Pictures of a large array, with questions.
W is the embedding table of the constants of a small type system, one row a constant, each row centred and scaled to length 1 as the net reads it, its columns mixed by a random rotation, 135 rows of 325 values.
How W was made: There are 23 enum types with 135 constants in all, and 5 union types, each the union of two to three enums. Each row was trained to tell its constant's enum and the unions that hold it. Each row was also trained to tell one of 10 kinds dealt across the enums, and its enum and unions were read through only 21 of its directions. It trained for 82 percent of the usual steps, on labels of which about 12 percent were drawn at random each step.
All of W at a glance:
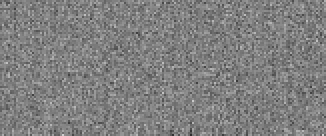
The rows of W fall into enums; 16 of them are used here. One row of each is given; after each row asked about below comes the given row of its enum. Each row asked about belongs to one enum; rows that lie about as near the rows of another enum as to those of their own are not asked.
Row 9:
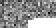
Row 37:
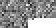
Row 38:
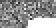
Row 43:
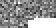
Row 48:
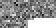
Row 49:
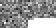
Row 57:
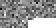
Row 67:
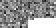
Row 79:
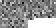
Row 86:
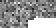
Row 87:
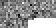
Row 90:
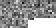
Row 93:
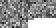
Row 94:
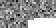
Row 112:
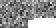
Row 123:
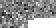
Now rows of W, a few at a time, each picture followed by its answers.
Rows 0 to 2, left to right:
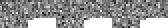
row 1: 123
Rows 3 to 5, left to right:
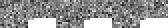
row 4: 37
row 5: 57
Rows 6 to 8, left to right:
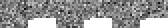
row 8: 38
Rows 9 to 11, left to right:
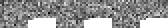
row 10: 37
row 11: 57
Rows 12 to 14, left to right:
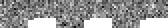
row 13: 38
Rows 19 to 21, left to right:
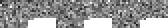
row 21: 43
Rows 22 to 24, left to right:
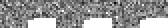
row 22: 86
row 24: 9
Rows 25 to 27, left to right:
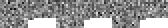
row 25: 86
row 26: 86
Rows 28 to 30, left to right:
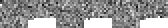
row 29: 37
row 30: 9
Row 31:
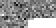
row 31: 48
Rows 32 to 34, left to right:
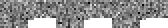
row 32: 112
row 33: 93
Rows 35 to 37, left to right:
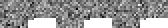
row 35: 87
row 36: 90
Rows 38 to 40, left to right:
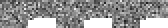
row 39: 43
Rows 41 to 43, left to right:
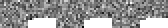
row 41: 87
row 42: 37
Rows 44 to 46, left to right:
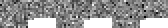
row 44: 67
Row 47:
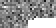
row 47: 49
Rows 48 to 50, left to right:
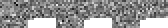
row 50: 86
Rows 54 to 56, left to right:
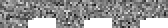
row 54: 37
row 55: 90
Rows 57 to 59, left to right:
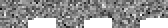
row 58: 87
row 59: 38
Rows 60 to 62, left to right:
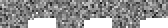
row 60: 123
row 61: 90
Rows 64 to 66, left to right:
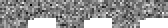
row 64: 112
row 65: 38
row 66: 57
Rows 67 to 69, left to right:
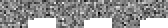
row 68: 86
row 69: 49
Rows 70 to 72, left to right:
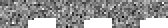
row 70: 90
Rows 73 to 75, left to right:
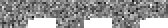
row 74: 43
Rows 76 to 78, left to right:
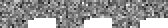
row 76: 43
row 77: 9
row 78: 86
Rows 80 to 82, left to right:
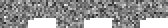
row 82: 37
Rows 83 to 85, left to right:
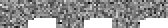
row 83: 49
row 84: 93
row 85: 57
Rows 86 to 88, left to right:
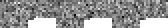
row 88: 112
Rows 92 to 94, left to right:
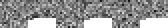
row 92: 87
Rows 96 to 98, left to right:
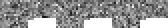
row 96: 57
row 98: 9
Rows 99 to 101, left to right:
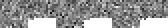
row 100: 123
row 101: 49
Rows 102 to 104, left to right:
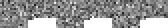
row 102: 9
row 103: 43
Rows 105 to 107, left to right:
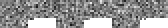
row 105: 90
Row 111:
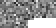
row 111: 112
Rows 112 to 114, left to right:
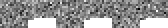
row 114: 123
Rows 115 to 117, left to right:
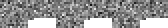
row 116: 49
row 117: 43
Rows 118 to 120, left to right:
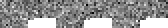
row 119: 112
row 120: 90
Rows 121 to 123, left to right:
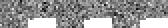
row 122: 79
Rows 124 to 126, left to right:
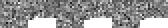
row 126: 38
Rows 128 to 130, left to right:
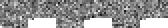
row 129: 9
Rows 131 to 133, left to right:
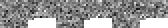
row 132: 112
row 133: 123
